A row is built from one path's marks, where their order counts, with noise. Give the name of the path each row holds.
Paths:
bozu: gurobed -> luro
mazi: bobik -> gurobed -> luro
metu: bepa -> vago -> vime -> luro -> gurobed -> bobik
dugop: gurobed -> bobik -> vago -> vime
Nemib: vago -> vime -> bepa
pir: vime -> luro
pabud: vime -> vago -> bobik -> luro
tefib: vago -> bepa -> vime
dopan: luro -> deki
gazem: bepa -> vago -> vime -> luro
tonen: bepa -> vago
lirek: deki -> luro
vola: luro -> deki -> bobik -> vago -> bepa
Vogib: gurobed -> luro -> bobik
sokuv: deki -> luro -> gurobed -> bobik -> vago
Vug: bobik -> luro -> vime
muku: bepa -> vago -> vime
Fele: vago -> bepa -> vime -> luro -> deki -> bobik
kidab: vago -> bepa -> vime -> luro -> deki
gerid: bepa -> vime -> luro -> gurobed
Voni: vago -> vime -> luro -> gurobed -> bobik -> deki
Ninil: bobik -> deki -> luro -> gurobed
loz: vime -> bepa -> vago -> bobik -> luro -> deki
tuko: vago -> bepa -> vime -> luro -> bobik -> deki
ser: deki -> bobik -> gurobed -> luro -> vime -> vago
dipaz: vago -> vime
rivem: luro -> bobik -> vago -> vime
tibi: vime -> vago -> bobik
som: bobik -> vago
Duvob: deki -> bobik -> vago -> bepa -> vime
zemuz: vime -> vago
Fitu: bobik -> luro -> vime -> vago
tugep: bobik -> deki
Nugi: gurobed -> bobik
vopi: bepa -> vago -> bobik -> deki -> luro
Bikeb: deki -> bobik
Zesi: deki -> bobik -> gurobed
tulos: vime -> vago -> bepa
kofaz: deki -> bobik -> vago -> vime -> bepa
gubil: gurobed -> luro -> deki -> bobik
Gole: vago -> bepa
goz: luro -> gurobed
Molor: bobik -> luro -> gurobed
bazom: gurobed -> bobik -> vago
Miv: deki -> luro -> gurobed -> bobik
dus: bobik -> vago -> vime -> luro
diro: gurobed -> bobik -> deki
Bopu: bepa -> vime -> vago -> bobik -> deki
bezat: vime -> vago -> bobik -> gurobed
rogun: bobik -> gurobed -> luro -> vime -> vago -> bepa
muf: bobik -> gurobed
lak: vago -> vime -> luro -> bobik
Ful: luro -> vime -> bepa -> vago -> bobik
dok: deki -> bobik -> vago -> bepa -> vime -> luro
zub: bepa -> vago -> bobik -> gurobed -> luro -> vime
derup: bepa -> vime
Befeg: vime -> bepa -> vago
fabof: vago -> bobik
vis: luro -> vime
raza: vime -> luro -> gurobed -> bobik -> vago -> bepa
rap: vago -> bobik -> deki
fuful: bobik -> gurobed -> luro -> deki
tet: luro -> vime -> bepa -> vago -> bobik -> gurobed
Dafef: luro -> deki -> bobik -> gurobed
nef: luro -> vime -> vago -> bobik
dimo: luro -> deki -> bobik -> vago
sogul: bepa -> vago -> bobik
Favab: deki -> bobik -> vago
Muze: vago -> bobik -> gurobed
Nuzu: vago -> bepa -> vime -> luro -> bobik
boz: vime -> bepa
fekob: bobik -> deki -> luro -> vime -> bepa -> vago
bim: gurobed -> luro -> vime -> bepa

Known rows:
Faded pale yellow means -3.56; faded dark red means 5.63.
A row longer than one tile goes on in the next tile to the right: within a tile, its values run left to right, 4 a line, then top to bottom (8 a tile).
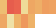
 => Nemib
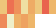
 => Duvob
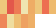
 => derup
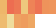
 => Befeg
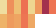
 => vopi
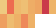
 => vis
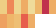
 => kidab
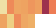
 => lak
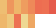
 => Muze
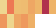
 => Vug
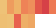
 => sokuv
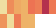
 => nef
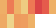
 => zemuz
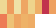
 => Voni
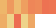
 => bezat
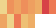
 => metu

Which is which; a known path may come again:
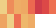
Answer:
som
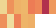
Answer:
nef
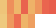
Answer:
Molor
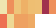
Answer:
Fele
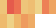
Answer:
bim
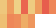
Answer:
Ninil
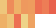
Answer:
Muze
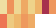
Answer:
tuko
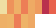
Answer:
Vogib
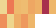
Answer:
Vug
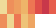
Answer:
fabof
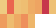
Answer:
vis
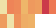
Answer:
Ful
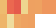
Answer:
tulos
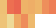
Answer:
rogun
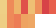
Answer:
mazi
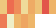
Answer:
Duvob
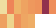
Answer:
lak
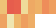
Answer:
Nemib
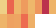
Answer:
pir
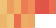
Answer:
sokuv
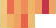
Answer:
gazem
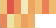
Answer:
derup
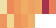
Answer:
Nuzu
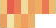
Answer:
tefib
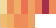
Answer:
pabud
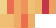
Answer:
dok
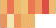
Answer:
dugop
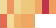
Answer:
Bopu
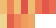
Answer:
bozu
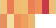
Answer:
rivem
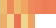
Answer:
bezat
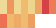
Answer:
diro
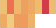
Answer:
zub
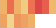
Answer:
zemuz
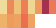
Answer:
vopi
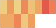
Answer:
Dafef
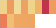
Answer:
Voni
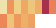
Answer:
gubil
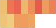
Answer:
tonen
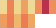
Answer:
dopan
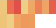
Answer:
Gole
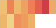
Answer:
Fitu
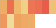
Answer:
dipaz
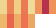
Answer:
lirek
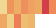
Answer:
metu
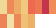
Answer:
tibi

